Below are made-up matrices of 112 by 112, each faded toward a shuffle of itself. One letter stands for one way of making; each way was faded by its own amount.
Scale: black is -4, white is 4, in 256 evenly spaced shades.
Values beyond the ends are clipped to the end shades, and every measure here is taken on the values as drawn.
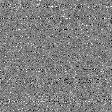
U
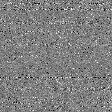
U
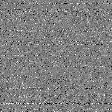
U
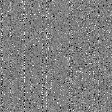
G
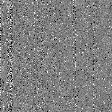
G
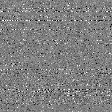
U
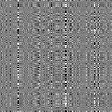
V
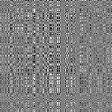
V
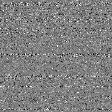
U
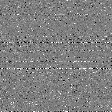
U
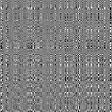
V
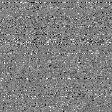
U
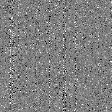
G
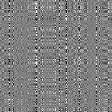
V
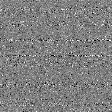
U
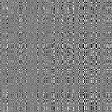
V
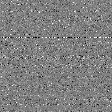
U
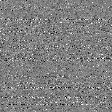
U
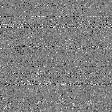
U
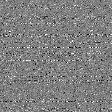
U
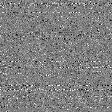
U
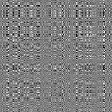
V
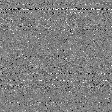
U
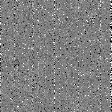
G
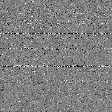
U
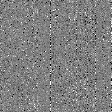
G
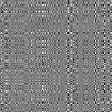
V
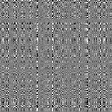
V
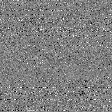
U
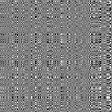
V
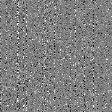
G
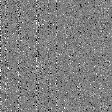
G
